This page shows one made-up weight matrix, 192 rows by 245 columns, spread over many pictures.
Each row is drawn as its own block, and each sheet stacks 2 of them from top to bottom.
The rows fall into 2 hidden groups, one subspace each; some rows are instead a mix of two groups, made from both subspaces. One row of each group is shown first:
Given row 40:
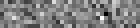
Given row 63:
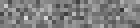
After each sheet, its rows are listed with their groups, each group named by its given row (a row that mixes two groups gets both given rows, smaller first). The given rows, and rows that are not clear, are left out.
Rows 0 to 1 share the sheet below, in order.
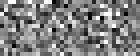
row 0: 40 and 63
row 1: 40
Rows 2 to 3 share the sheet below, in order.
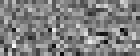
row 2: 40
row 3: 40
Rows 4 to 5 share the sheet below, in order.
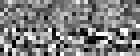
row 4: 63
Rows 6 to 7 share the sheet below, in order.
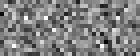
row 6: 40 and 63
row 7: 40
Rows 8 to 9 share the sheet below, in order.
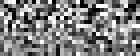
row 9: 40
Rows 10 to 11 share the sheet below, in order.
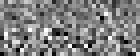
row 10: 40
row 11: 63
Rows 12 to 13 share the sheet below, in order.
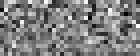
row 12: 63
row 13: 40
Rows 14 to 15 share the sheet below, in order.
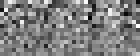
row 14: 63
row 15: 63
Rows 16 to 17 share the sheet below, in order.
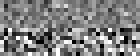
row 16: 63
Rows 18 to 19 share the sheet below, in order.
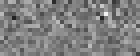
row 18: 40
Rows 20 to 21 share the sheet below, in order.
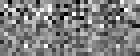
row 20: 63
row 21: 40 and 63
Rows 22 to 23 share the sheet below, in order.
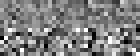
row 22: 40 and 63
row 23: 63
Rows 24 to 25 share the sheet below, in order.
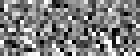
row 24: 63
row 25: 40
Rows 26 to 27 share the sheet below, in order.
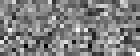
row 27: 63
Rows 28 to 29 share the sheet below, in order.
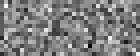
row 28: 40 and 63
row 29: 63
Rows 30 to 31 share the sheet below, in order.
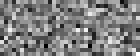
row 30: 40
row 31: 63
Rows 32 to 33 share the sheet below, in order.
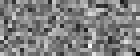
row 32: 40
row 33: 63
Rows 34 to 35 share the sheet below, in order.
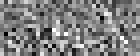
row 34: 40
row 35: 40 and 63
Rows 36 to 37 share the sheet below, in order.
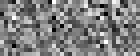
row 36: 40
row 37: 40
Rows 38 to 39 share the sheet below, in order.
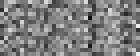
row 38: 63
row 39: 63
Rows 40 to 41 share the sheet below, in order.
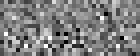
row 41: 63
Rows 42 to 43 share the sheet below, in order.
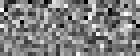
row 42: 63
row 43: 40
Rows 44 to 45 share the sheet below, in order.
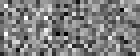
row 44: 63
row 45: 63
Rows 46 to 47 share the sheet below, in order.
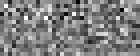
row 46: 63
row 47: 40
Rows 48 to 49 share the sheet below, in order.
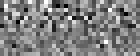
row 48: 63
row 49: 40
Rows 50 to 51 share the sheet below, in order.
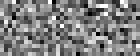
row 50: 40
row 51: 40
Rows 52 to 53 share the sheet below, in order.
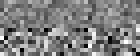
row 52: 63
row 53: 63
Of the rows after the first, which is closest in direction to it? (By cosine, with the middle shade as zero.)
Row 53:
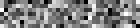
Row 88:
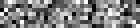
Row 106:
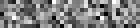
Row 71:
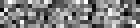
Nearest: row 106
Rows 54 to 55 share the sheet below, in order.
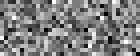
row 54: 40
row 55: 63
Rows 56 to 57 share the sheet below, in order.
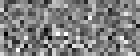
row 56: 63
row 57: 63
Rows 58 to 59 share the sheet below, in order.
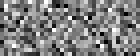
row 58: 63
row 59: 40
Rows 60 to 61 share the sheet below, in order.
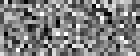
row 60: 40
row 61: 63
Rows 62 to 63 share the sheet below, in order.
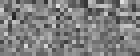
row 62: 40 and 63
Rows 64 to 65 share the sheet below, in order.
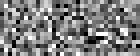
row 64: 63
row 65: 40
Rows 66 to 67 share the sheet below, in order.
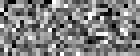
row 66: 40 and 63
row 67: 40
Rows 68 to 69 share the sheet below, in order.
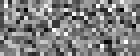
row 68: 40 and 63
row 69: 40 and 63
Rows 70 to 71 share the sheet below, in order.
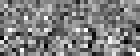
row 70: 63
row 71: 63
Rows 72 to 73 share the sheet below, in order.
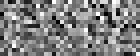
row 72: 40
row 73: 40 and 63
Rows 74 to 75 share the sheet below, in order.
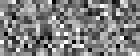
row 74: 40
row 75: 63
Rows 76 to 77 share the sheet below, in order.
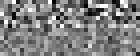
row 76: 40
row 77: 63
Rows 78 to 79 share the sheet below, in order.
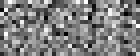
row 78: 63
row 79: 63
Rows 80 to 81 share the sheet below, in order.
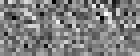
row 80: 40
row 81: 63
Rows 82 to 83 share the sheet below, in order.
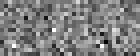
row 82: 63
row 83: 40
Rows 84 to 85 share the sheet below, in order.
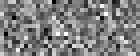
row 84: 40
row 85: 63
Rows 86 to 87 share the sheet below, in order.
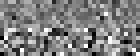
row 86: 40
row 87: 63
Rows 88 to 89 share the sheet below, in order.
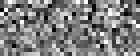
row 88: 63
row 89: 40
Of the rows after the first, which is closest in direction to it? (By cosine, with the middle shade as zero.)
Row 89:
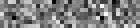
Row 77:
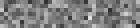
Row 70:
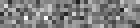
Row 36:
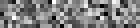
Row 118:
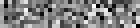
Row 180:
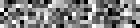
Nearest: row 118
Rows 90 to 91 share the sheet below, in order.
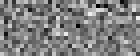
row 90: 40
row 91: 63
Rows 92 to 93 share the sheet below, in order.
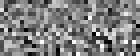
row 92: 63
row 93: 40
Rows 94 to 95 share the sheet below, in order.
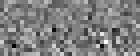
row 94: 63
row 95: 40
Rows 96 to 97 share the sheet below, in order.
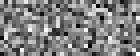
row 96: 40
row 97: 63
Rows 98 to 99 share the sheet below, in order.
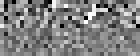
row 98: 40 and 63
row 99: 63
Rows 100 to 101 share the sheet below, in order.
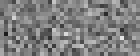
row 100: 40
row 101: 40 and 63
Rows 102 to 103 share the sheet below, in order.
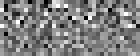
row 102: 63
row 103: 63
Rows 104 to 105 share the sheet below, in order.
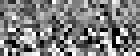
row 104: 40
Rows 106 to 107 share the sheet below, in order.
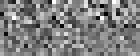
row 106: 40
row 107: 63
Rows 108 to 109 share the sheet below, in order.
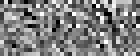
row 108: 40
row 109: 40
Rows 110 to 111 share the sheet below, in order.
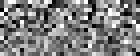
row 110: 63
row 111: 63
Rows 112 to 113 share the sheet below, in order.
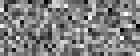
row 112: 63
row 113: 40 and 63
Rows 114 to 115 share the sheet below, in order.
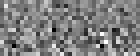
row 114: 63
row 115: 40
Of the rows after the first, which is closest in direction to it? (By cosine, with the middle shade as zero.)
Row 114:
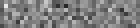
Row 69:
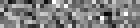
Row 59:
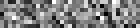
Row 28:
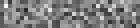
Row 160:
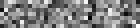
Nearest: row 28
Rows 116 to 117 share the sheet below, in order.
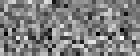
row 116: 40 and 63
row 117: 40 and 63
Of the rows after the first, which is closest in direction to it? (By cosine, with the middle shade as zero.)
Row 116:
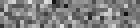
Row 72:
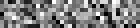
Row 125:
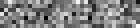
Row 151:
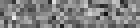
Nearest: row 125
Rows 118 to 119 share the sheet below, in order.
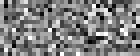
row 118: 40 and 63
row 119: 40
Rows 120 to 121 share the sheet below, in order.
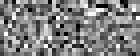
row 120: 40
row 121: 63
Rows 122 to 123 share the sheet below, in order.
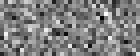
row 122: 40
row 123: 63
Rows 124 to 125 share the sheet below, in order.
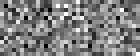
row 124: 63
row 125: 63
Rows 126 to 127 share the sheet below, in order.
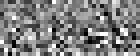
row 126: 40
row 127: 40
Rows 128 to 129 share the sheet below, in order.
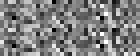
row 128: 40
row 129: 40
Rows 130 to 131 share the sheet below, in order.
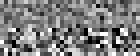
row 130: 40
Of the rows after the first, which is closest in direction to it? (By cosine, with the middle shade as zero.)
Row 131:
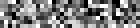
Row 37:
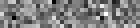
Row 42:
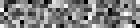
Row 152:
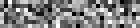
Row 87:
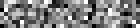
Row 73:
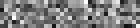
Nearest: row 37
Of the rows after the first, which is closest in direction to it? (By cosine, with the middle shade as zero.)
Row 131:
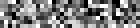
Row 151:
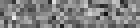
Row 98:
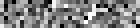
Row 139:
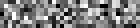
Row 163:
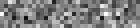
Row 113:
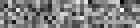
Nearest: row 163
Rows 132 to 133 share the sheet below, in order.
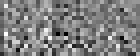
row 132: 63
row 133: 63
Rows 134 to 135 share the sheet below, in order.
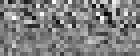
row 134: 40
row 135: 40
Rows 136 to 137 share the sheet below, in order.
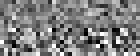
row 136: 40
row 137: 40
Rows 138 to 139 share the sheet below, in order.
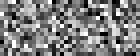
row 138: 40
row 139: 40 and 63
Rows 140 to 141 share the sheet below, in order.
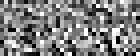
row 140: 40
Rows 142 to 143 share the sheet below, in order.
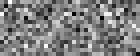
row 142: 40 and 63
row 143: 63
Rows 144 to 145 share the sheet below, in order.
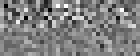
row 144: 63
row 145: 40
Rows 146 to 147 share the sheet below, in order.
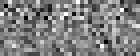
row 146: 63
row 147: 40
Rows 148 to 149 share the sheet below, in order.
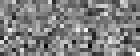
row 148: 40
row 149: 63
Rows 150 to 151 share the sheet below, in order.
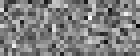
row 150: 63
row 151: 40
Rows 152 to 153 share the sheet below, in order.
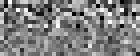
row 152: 40 and 63
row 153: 63
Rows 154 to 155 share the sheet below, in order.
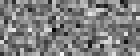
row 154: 40
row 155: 40 and 63
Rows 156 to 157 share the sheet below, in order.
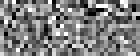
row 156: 40
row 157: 63
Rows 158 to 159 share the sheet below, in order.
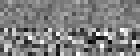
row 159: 40
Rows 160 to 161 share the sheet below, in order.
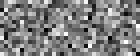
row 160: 63
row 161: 63
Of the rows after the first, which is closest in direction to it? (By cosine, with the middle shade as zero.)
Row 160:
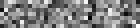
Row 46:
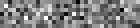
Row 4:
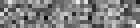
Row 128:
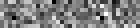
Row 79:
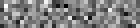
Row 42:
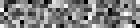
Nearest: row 4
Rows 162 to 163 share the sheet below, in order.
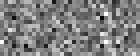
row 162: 40
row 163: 40 and 63
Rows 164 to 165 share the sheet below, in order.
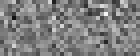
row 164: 40
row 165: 40
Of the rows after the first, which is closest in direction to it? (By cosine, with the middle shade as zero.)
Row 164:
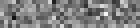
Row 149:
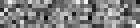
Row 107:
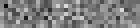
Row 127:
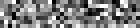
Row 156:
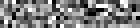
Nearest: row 127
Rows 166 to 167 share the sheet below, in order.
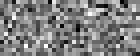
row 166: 40
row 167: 63
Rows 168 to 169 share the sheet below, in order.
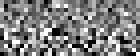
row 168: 63
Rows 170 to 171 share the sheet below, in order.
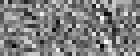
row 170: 40
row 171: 40
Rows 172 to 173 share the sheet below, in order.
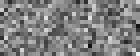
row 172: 63
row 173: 63
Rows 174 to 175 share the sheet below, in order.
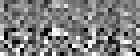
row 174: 63
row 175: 63
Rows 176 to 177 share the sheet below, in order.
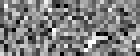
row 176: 63
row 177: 40 and 63
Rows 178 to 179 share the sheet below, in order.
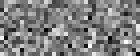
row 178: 63
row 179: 63
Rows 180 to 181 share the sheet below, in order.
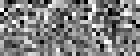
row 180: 63
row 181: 40
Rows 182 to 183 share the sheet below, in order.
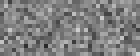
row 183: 63
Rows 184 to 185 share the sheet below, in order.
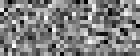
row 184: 63
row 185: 40
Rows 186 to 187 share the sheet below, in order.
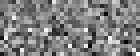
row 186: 40
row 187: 63
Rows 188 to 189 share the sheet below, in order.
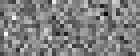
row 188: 40
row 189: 63
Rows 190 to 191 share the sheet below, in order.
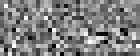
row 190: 63
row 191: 40
